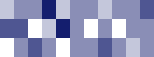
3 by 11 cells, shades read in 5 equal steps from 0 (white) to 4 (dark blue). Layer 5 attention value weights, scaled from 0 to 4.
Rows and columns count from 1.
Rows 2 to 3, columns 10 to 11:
2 2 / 1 2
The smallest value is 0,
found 5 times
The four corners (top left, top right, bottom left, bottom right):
1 3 0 2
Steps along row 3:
up up down down up same up down down up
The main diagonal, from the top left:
1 3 3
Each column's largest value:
3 3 3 4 4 2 2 3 2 2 3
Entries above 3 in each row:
1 1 0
